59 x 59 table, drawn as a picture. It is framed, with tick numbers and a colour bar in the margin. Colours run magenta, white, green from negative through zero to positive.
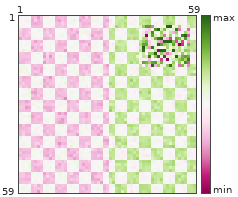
Roughest part: top right. Seam: vertical, 50% of the way across, the right part higher. Odd patch: rougher, in the top right.
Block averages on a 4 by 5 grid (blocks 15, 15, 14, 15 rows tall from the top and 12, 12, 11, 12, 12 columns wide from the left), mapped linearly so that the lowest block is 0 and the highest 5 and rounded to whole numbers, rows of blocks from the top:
00255
00255
00255
00255
